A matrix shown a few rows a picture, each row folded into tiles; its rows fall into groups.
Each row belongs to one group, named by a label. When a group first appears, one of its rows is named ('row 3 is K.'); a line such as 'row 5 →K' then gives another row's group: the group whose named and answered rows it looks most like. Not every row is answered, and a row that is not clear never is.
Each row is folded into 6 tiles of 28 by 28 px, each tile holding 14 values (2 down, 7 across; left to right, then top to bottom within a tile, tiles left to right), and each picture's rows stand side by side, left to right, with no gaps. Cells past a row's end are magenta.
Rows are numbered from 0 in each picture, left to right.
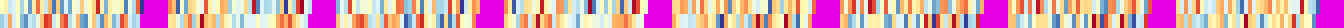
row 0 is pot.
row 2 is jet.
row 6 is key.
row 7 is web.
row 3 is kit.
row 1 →kit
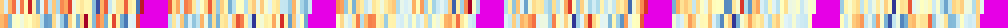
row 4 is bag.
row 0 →key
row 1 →web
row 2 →kit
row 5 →bag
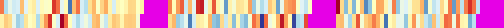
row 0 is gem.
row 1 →key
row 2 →kit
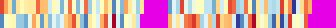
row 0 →web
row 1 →jet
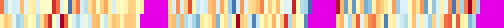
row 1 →web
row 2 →kit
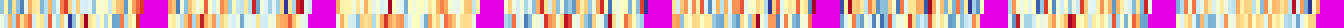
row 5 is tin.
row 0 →jet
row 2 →gem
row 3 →pot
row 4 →key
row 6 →pot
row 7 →tin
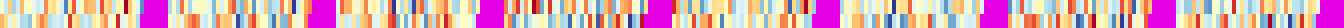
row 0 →web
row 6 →jet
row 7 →pot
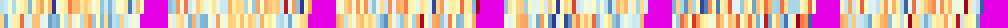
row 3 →bag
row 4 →pot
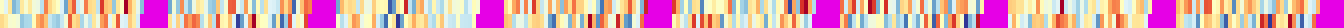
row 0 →web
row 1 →jet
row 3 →key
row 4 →kit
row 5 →key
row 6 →gem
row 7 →key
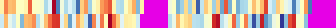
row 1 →pot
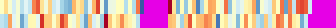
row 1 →kit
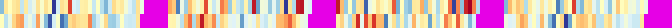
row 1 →kit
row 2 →kit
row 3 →bag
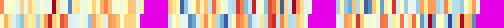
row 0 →gem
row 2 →pot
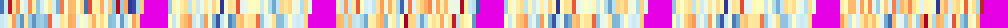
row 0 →tin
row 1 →bag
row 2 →web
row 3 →bag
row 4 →bag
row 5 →key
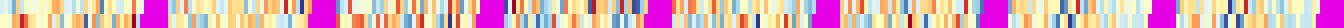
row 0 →pot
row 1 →tin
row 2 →jet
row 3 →tin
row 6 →bag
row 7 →bag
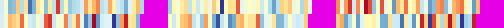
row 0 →pot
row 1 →bag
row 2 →key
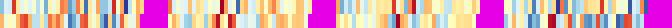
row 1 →gem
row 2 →gem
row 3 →pot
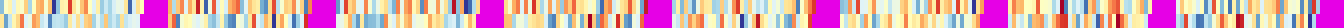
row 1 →key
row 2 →tin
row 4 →jet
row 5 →tin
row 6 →gem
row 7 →pot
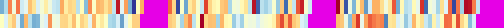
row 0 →tin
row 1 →kit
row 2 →kit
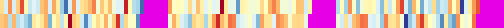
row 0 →web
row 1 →gem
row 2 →jet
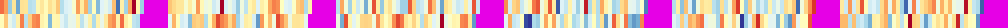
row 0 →kit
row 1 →gem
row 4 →jet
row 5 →web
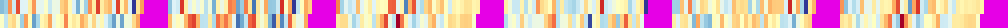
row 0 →tin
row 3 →pot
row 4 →tin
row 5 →gem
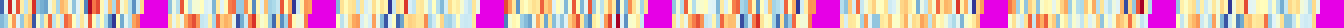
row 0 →tin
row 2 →bag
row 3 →web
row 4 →jet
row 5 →tin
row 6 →kit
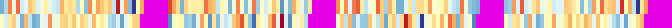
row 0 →tin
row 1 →web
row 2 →web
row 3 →tin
